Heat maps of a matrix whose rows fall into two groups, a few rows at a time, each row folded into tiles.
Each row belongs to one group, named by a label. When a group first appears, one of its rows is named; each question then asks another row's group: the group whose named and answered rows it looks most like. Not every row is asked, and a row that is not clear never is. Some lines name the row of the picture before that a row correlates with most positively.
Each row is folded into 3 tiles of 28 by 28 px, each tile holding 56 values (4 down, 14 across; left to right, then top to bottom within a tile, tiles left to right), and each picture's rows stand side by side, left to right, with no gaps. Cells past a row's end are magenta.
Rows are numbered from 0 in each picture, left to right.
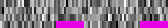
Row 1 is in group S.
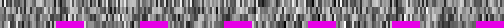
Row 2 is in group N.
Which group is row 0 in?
N
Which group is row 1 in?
N
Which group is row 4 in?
N
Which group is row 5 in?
S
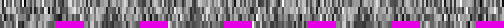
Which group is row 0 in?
N
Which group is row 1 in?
S
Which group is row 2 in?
S
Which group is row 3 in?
S
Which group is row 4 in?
S
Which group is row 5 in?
N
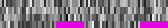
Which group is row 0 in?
S
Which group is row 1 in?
N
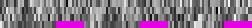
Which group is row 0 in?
S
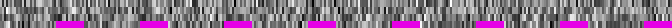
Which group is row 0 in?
N
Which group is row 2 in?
S
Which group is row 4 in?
N
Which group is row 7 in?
S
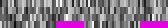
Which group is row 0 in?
N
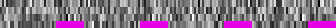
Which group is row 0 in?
S
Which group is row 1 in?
N
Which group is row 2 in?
N
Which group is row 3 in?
S
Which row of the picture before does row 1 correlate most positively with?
1
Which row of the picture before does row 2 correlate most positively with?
0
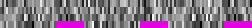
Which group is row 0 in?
S
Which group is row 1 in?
N
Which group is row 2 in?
S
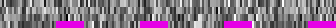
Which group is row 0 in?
S
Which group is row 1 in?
N
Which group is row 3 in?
S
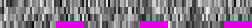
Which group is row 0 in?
S
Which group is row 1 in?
N
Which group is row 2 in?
S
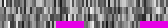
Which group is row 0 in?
N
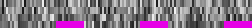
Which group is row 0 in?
S
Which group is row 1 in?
N
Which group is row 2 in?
S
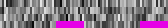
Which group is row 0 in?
S
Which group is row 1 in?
N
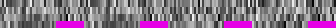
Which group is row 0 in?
S
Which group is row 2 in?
N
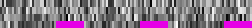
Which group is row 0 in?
S
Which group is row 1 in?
S
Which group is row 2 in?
S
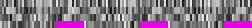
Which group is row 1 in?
N
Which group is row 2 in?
N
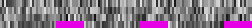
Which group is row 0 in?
S
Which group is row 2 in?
S
